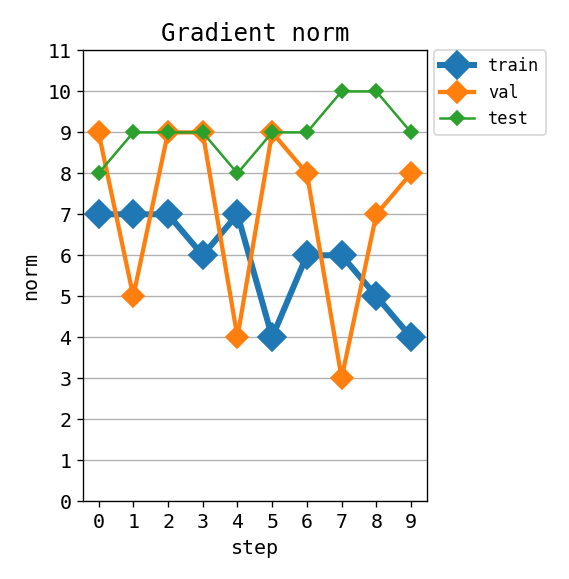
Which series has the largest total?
test
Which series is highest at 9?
test
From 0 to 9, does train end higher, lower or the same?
lower
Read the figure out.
Title: Gradient norm
x-axis: step, ticks 0 1 2 3 4 5 6 7 8 9
y-axis: norm, ticks 0 1 2 3 4 5 6 7 8 9 10 11
Legend: train, val, test
Values:
train: 7 7 7 6 7 4 6 6 5 4
val: 9 5 9 9 4 9 8 3 7 8
test: 8 9 9 9 8 9 9 10 10 9
